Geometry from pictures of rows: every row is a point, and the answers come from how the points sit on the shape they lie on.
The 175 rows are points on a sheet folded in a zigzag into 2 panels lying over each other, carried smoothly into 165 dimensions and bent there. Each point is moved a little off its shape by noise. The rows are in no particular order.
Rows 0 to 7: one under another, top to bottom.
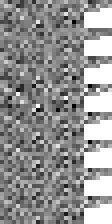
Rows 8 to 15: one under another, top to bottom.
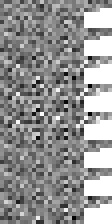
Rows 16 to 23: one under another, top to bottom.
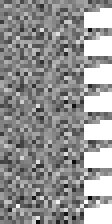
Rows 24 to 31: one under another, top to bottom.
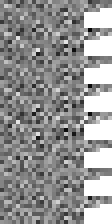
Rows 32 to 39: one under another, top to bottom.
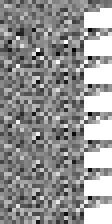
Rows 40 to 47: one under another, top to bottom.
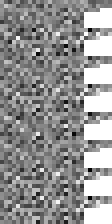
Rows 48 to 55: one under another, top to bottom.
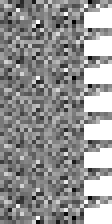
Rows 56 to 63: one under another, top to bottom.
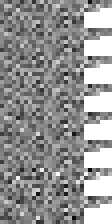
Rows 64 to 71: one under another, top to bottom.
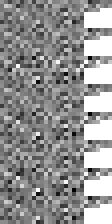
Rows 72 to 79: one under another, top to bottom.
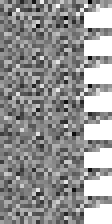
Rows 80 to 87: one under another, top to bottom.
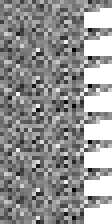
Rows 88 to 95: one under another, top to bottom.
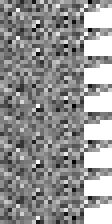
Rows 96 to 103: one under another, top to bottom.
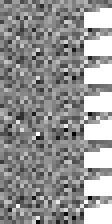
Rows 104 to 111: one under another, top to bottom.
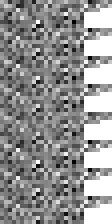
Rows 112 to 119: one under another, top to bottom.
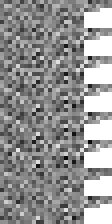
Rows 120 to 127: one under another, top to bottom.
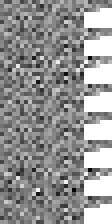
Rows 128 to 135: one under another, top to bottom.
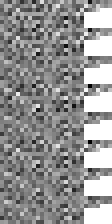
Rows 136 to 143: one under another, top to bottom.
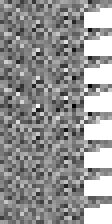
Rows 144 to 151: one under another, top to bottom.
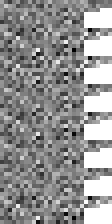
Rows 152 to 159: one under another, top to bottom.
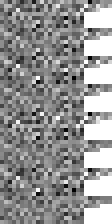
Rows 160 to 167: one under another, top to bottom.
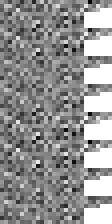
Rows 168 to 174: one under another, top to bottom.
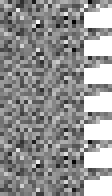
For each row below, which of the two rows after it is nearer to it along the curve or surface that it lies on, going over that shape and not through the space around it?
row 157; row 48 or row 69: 69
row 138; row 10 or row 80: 80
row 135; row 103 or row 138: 138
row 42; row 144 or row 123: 123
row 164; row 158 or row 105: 105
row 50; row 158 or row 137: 137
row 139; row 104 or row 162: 104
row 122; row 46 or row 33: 46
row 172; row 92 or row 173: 173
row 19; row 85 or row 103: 103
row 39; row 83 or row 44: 83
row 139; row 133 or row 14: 133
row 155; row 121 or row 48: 48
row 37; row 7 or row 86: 86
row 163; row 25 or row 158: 158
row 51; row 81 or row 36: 36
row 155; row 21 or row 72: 72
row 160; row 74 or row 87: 74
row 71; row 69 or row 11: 11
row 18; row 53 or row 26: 26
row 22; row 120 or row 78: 120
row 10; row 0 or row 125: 0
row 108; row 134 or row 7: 7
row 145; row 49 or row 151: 151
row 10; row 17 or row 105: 105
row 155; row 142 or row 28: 28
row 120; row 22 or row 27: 22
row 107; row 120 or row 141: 141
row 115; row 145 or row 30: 30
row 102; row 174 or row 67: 174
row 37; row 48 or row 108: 48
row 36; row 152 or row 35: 152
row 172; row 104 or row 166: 104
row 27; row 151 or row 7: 151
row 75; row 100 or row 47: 47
